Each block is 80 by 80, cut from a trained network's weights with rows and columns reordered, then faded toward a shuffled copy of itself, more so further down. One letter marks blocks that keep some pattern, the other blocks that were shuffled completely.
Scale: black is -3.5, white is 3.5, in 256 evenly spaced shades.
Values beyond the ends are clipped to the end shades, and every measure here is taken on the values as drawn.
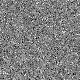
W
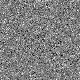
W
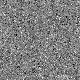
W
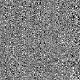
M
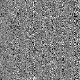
M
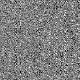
M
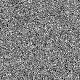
W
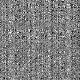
M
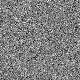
W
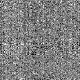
M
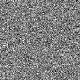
M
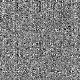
M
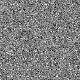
M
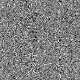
M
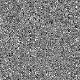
M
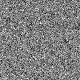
W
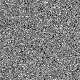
W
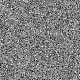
W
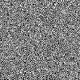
M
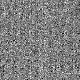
M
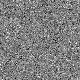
W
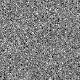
M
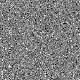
M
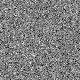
W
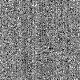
M
